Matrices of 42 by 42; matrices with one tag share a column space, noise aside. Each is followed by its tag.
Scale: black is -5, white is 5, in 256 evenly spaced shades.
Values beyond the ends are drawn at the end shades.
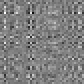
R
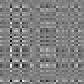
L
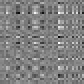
R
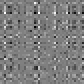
R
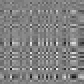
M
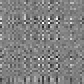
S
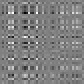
R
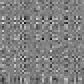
S
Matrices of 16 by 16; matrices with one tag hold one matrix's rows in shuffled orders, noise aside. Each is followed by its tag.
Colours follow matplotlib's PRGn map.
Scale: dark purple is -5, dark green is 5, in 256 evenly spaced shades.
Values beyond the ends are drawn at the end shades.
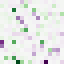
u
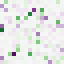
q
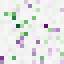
u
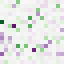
q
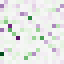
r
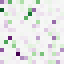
r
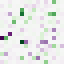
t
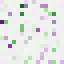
t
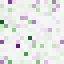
r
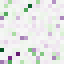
r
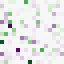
r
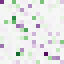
u
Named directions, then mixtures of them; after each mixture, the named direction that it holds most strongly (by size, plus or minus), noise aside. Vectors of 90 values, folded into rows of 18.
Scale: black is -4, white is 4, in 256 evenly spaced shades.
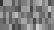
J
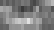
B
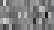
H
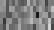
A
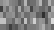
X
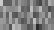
J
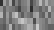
J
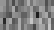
A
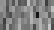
A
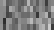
A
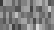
J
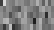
H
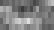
B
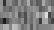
H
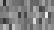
H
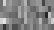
H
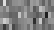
H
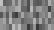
J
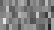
A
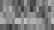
X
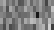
A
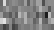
H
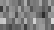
X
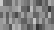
J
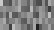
J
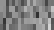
A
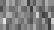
A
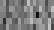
A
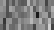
A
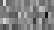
H
